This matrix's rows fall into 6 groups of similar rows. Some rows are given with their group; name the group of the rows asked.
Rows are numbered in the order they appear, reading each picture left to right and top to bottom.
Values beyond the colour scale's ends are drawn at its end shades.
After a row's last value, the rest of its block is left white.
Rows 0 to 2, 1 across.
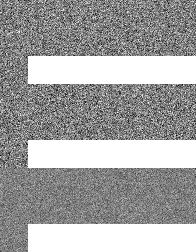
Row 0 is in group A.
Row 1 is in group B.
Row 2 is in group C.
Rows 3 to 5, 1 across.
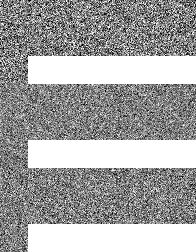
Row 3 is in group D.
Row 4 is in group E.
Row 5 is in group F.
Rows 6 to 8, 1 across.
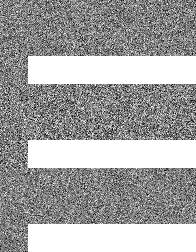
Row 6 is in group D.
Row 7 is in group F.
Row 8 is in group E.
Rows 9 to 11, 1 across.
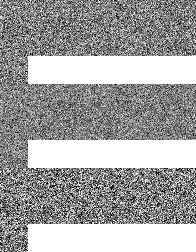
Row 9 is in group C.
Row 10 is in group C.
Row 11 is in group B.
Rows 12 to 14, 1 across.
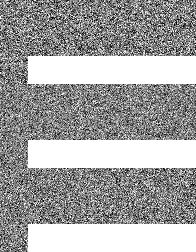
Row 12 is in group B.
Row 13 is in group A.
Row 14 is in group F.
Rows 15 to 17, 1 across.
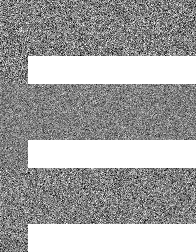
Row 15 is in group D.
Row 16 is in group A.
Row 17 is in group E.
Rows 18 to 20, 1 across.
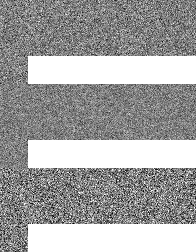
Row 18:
C
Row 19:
D
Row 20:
F
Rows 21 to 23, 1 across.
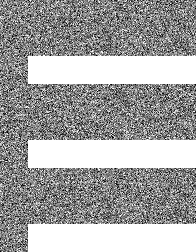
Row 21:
C
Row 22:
D
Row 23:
C
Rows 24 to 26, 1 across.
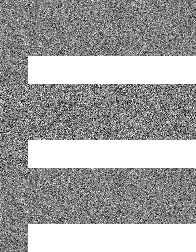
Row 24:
E
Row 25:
C
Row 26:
E
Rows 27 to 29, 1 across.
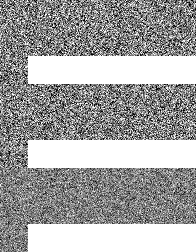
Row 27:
E
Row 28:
B
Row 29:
B
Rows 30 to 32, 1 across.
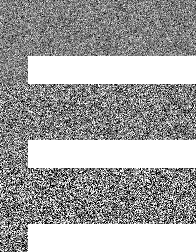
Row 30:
C
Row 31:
C
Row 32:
B
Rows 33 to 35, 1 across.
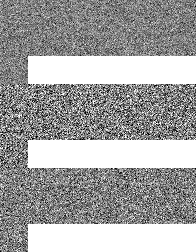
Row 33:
D
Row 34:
A
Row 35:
C
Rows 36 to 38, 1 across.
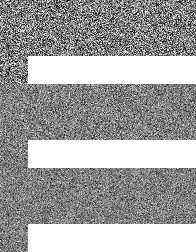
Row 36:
B
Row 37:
E
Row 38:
B
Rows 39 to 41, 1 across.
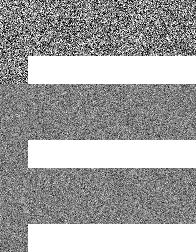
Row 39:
C
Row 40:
A
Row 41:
E
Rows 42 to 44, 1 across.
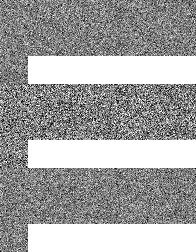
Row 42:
E
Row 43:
C
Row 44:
C
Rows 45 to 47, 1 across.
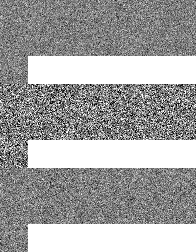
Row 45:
C
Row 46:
B
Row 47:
B
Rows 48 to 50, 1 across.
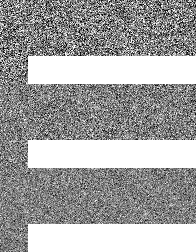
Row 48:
D
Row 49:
F
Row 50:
E
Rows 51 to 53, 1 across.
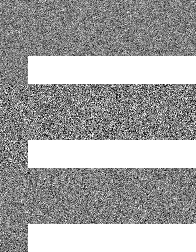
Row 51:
A
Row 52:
F
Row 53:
E
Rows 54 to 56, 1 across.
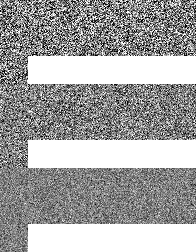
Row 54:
A
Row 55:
C
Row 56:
F
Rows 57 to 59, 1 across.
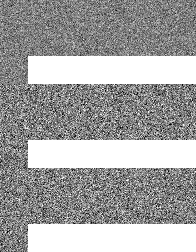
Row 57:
D
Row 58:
E
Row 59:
A
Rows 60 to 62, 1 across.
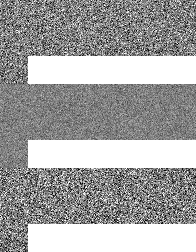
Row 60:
A
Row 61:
C
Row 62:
E
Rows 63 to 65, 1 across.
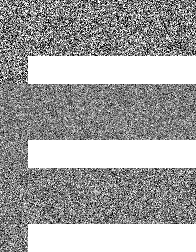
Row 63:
C
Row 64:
D
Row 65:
F
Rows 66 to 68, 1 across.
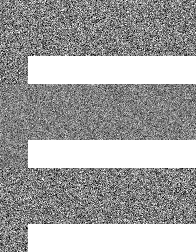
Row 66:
A
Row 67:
E
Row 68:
B
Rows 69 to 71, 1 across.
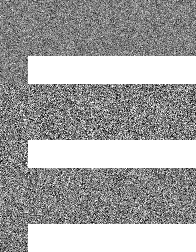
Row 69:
B
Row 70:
F
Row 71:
E
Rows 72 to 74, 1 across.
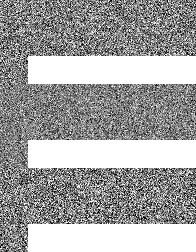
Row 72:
D
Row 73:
F
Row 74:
F
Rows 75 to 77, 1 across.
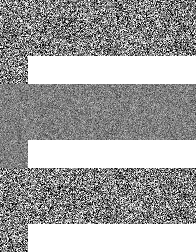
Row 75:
C
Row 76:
F
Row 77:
C
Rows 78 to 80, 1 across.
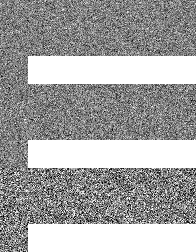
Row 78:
A
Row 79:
F
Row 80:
D
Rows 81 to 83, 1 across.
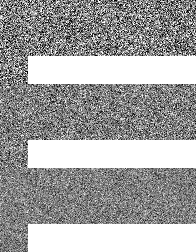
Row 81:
C
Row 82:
B
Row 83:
E
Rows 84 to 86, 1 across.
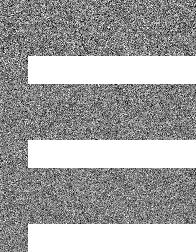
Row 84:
D
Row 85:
C
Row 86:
D
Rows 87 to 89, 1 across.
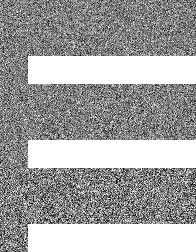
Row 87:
D
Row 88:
F
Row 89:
F
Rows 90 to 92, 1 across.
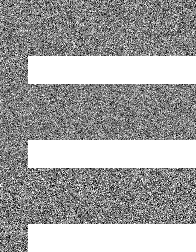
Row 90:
D
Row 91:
B
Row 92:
B
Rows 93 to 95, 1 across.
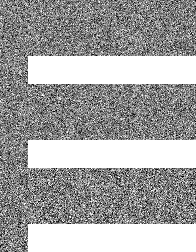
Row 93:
C
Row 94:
B
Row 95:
F
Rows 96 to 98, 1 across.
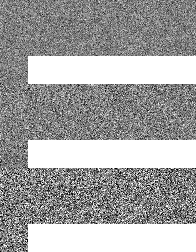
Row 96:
C
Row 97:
E
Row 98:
C
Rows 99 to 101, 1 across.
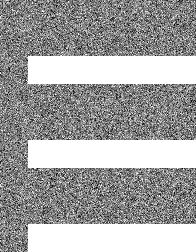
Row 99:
B
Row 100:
F
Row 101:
B
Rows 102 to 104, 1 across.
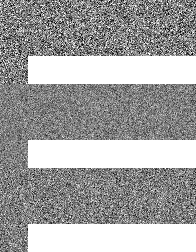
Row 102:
D
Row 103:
F
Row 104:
F
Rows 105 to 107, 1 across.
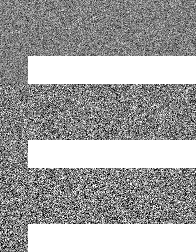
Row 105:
A
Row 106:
F
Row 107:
A
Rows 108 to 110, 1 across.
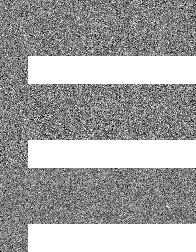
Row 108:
F
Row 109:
F
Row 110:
C
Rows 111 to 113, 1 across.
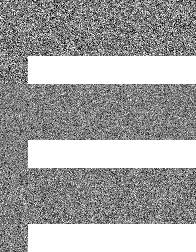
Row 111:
B
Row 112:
A
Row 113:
F
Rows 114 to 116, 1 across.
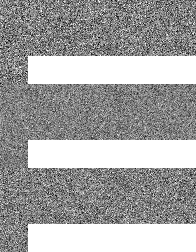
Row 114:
C
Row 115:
E
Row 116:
D
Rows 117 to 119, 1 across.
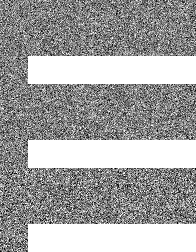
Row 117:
F
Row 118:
D
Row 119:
C
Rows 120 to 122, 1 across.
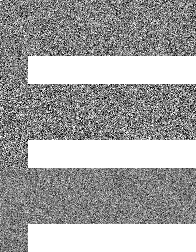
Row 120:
F
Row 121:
D
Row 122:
E
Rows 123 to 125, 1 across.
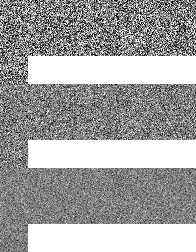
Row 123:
C
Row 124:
C
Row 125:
E
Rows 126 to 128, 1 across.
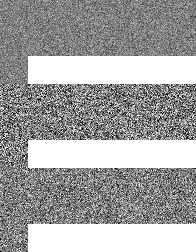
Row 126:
F
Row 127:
D
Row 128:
C
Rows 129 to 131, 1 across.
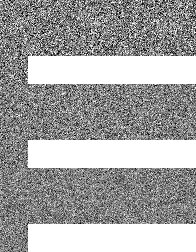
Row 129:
F
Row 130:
A
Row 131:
D
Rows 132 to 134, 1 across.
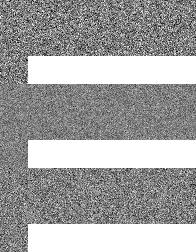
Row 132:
B
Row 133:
D
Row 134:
F
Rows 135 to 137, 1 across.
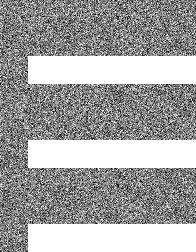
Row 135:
C
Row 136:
E
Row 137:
C
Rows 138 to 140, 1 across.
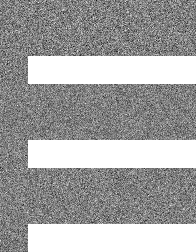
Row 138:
A
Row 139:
C
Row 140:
E
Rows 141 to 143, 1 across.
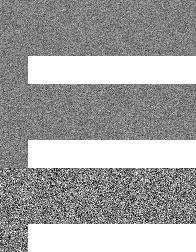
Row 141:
A
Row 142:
D
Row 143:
B
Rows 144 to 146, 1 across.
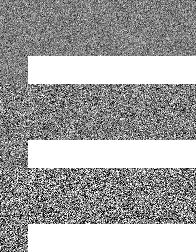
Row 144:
C
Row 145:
B
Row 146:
A
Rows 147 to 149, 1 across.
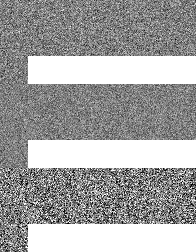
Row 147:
A
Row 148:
F
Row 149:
F
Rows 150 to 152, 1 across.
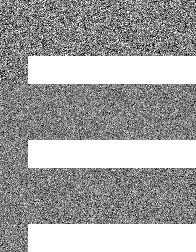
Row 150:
A
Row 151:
D
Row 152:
F
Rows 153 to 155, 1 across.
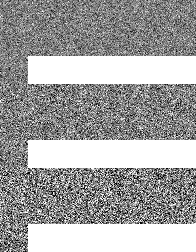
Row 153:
B
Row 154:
B
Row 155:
E
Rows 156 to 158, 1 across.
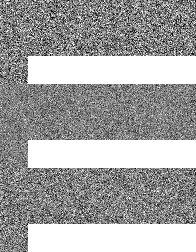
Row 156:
B
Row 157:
F
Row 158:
D
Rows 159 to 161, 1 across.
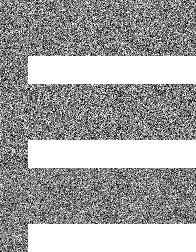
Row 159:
A
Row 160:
E
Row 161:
C
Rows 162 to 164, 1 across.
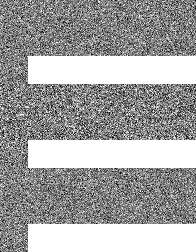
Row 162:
C
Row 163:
D
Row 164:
C
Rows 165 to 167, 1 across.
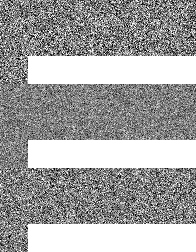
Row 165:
F
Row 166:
D
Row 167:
B
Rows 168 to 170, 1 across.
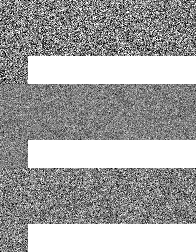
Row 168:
A
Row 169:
D
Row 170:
C
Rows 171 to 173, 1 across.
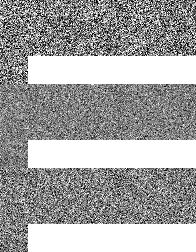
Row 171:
C
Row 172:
E
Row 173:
E
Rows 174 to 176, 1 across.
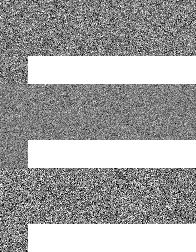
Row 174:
B
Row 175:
A
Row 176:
C
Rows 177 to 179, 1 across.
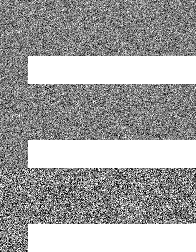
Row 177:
A
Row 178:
A
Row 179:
C
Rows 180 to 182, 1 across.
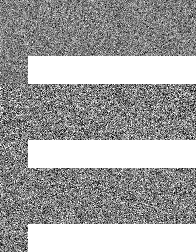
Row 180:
E
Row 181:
D
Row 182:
B
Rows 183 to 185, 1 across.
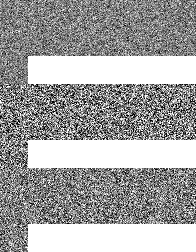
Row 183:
A
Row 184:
B
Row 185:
F
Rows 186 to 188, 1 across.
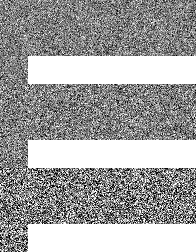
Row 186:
F
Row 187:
C
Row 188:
B
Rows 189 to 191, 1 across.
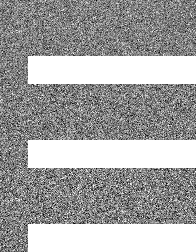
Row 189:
A
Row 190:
B
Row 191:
A
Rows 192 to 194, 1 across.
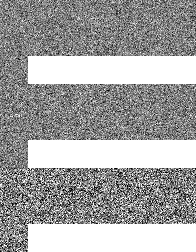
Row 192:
F
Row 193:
A
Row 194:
C
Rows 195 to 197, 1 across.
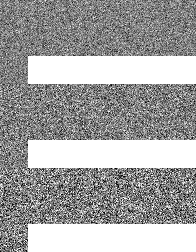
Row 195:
A
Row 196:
D
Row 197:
C
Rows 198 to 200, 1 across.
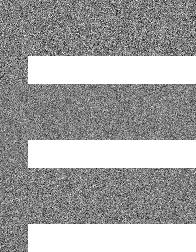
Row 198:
F
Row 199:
F
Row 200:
A
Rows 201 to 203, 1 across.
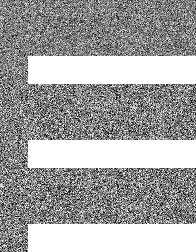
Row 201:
C
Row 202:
F
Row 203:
C
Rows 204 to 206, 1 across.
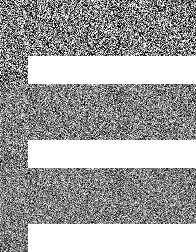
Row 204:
E
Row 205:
E
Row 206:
E
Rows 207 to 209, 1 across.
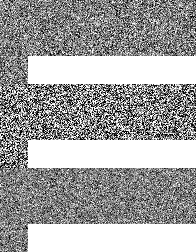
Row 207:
F
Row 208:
A
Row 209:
B
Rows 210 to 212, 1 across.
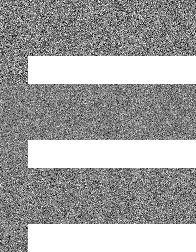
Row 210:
C
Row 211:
C
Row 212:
B
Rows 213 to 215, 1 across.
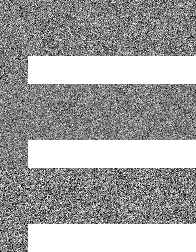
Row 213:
F
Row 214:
C
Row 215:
C
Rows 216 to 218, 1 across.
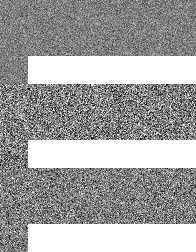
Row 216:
F
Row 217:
E
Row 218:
B
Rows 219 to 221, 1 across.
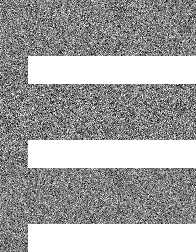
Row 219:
E
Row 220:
B
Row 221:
E
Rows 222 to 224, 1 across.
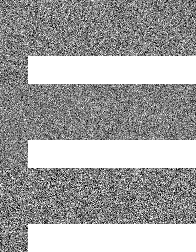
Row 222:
E
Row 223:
F
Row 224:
B
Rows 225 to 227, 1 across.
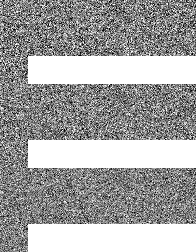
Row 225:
D
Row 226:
D
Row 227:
D
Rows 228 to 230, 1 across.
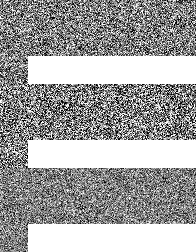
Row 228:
B
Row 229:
C
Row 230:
D
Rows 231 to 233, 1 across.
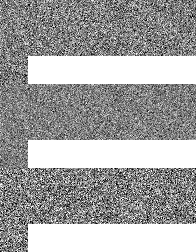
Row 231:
E
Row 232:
E
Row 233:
C
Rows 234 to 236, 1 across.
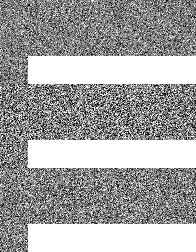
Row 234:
E
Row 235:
A
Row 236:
C
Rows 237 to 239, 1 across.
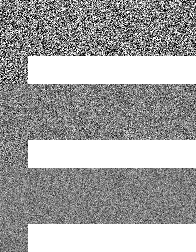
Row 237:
A
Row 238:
D
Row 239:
E
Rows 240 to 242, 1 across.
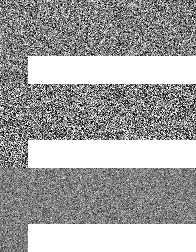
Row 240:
E
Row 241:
D
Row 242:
A
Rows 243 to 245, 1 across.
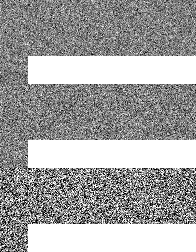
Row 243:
E
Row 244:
C
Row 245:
A
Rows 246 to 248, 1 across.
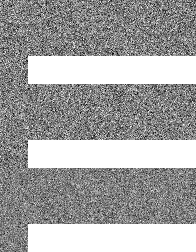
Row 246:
D
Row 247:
E
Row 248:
F
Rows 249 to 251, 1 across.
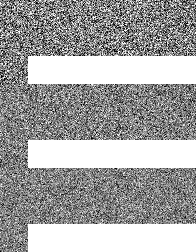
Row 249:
A
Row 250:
E
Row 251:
C
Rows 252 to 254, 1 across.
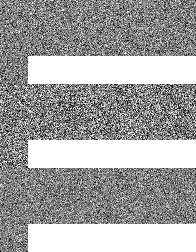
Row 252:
A
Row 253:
C
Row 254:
C
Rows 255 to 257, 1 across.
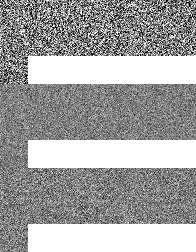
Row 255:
E
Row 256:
E
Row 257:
D
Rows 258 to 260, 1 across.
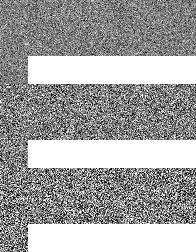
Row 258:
E
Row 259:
B
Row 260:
D
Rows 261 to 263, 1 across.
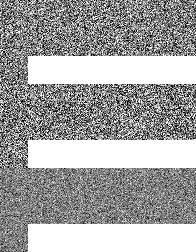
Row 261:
A
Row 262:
C
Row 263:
A
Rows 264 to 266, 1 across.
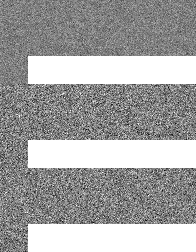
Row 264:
D
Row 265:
A
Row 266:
E
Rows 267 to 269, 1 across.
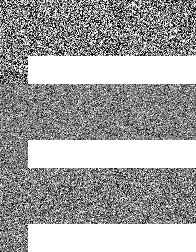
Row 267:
E
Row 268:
A
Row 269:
C
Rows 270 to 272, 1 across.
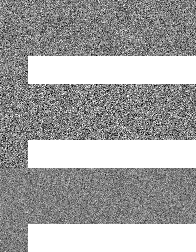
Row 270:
C
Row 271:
A
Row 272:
E
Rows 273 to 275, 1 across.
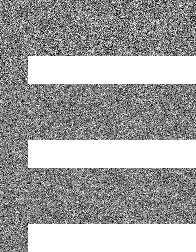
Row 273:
F
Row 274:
C
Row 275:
D
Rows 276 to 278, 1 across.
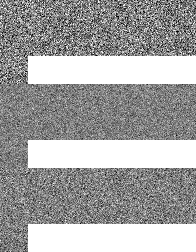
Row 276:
C
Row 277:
B
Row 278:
E
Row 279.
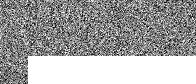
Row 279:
E
